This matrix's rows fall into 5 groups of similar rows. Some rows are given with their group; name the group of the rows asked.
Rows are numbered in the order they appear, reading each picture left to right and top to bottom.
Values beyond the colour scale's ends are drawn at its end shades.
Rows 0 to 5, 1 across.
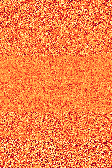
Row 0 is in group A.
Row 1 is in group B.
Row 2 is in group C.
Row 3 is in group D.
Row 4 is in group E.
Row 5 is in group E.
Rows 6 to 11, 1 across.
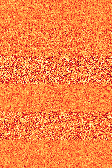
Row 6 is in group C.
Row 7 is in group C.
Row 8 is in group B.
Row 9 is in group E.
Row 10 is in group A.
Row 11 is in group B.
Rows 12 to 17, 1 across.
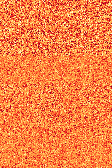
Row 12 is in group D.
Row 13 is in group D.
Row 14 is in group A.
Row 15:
E
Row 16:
D
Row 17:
C
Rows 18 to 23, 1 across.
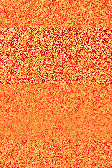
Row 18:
A
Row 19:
E
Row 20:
E
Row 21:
A
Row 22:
E
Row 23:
E
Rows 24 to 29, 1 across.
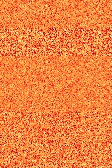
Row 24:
B
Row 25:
C
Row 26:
B
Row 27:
E
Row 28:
D
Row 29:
C
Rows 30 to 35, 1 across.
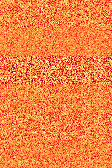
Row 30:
B
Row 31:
E
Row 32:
C
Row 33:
C
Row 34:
C
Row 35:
D
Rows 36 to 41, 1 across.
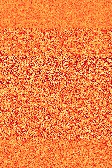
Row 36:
C
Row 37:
C
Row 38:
E
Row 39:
C
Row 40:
B
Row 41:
A
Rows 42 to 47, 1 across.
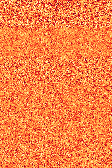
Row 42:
D
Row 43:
B
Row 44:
B
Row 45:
E
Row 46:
C
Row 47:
B
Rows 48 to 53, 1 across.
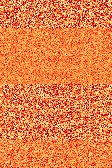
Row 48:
A
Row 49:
C
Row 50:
D
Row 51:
D
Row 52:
D
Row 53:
E
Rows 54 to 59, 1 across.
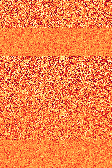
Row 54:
B
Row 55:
D
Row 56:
A
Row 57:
E
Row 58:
A
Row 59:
A
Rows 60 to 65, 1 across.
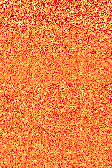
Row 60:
D
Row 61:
E
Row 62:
E
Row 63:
A
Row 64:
D
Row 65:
C
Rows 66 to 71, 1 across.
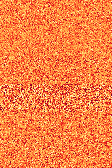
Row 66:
B
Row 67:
B
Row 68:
D
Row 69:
D
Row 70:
C
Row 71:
E
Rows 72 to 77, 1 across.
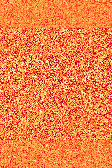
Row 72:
E
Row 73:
A
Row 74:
C
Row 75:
A
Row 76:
E
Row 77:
C
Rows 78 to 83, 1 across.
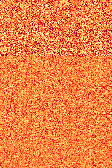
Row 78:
B
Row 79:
C
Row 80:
C
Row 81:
E
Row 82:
E
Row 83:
A
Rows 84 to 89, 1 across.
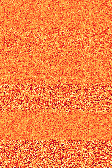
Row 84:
A
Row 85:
A
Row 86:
C
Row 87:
D
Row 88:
E
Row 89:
A
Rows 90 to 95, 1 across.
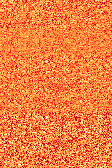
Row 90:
E
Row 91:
E
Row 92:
B
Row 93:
D
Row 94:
C
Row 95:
D
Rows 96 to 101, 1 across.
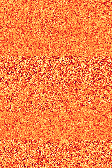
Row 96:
E
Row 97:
D
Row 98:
A
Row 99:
E
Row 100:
A
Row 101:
B
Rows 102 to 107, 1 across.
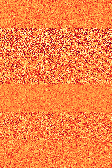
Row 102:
C
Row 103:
B
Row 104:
B
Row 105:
B
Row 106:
B
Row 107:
E
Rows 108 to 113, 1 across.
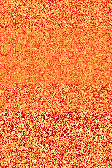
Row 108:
C
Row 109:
C
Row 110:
A
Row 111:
A
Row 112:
D
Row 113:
C
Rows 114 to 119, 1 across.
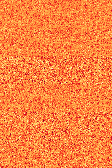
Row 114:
D
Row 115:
D
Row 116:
C
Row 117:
D
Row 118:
E
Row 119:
C
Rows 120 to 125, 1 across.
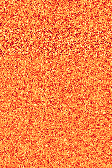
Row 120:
D
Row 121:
D
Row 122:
B
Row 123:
C
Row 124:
E
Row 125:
B
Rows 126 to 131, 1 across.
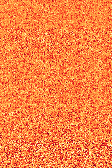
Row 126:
C
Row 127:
B
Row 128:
C
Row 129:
C
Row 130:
D
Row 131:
A
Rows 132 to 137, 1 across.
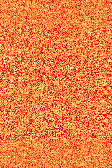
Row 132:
C
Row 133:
D
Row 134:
D
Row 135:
E
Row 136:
E
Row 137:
C
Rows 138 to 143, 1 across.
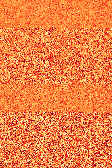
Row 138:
A
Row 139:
B
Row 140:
C
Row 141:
A
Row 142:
C
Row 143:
A
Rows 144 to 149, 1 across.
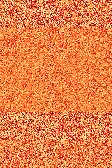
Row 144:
B
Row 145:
A
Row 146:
E
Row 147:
E
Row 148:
C
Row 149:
A
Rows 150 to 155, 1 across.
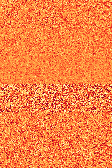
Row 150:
E
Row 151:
A
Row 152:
C
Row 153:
E
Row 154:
B
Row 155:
A
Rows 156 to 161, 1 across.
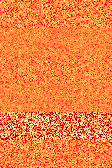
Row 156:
B
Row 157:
D
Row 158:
B
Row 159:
D
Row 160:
C
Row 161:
E
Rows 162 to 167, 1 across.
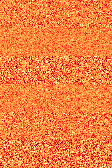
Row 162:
B
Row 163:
D
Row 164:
B
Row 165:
B
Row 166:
E
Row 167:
D
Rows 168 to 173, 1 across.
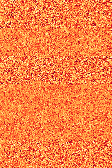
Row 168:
E
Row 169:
B
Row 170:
E
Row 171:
D
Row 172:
A
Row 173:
A
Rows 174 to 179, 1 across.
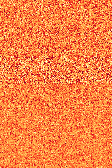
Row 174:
A
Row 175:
D
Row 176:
B
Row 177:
D
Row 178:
C
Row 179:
C
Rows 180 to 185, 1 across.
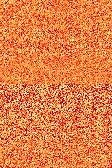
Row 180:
D
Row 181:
D
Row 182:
D
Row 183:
A
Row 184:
C
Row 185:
E
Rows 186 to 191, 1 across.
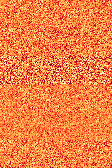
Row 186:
A
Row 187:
D
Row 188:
E
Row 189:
B
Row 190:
D
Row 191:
E
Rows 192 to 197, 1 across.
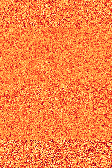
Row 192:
B
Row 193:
D
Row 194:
B
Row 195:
A
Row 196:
E
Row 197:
E
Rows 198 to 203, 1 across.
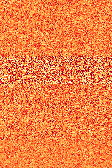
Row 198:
D
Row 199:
C
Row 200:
C
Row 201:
D
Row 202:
E
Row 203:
A
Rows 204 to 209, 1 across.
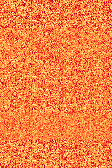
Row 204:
C
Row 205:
B
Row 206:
C
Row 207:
C
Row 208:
A
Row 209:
C
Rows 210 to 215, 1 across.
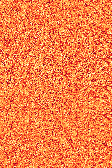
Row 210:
B
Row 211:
A
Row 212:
E
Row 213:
E
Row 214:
E
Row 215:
A
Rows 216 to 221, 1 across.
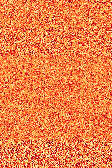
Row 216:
E
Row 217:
B
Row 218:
C
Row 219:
D
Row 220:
A
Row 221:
B
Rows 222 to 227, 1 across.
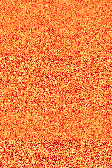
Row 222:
B
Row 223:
B
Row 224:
D
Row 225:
C
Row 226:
C
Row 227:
D
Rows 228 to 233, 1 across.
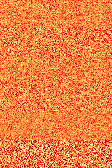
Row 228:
C
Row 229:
E
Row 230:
C
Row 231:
B
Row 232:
E
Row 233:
B
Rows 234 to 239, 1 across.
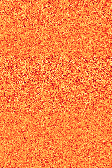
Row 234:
B
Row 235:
A
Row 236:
B
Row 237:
A
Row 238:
B
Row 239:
E
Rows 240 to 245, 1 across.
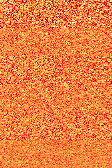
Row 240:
E
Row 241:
B
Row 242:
E
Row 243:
B
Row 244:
E
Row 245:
D
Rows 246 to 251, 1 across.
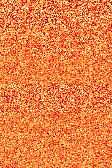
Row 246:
E
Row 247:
C
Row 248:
A
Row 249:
A
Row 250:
D
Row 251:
A
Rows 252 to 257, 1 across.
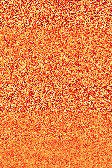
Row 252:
D
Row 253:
A
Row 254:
B
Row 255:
E
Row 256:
C
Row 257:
D
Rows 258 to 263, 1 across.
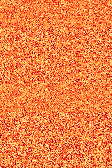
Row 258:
A
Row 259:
B
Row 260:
B
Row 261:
B
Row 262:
A
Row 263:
C
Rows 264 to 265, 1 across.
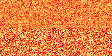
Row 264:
D
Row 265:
A
